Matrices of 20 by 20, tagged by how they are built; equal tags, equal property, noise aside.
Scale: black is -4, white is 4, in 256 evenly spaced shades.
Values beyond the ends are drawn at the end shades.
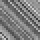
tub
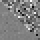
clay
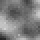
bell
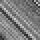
tub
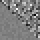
clay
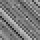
tub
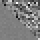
clay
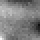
bell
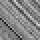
tub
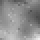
bell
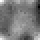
bell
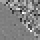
clay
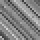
tub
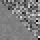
clay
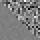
clay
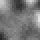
bell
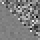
clay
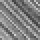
tub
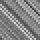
tub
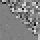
clay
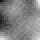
bell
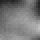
bell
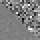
clay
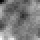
bell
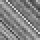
tub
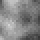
bell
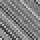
tub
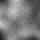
bell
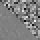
clay
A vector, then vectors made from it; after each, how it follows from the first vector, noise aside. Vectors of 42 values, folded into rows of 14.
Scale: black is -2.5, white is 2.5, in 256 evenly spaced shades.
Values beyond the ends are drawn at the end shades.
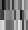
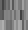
shrunk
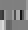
partly zeroed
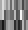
negated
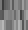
shrunk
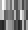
negated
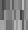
shrunk
